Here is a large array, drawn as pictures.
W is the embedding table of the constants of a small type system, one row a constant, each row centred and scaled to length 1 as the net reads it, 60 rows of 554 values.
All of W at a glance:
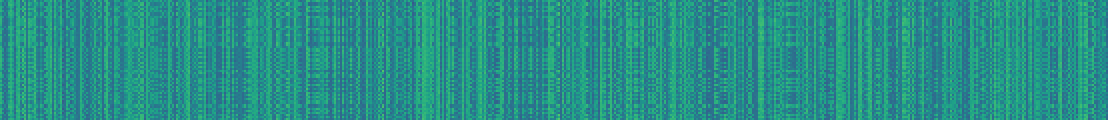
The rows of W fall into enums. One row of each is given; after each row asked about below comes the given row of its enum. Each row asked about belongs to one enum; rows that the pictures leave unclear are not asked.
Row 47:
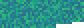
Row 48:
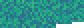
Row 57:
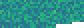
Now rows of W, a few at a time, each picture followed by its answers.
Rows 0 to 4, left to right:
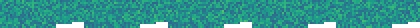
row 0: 48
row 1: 57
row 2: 57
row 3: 48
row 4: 47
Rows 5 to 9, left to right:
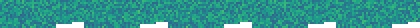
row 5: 48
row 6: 57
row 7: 57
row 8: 48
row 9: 47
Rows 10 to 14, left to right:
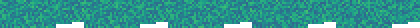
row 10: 47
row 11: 47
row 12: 47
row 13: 57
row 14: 48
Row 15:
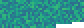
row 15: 47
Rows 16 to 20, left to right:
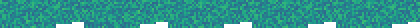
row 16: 47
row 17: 57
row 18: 47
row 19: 47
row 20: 47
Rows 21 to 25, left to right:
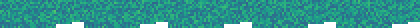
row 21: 57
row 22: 57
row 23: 47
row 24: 48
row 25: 48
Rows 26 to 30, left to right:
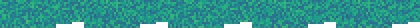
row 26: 47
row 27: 48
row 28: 47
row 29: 48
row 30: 48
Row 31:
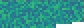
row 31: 47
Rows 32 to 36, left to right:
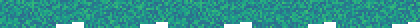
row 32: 48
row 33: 47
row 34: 48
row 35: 57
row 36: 47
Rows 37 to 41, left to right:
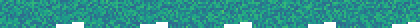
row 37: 48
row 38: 48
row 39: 57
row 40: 47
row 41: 57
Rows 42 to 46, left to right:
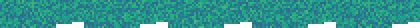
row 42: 48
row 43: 57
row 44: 47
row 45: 57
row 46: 48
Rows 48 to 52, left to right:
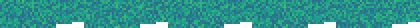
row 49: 47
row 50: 48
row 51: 48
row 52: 57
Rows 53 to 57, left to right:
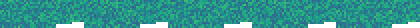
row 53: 57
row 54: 48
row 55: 47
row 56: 48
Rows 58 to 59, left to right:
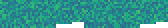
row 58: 47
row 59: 57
